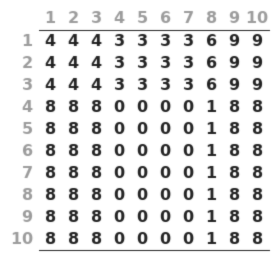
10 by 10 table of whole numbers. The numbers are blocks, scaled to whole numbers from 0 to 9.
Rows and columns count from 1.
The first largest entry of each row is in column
9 9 9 1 1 1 1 1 1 1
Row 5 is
8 8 8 0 0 0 0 1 8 8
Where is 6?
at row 1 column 8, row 2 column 8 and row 3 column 8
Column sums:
68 68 68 9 9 9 9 25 83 83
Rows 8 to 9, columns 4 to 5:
0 0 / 0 0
